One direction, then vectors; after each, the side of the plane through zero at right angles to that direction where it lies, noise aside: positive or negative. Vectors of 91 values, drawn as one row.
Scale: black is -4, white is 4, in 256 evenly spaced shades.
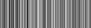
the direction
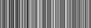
positive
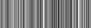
negative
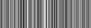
negative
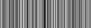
positive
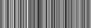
negative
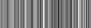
negative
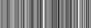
negative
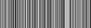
positive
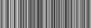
negative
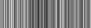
negative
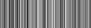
positive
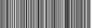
negative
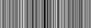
positive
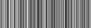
negative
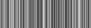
negative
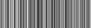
negative
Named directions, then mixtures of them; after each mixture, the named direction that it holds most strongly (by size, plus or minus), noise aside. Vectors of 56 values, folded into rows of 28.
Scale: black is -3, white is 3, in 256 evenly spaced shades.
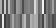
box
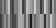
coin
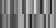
coin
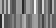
box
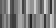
coin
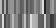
box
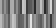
coin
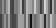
coin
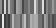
box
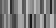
coin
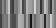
coin
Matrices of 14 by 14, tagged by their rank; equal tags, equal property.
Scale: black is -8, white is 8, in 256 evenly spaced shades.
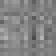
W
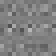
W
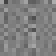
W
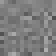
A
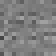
A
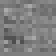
A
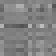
W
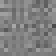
A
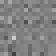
A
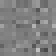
W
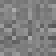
A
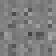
A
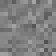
A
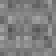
W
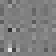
W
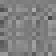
W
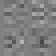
A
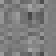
W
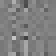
W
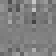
W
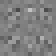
A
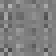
W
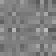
W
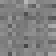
A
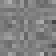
A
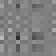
W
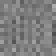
A
